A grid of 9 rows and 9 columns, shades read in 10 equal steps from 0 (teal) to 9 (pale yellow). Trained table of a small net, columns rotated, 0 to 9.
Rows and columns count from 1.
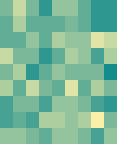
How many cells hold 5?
15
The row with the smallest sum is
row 2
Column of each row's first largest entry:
2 2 8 1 2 6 5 8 1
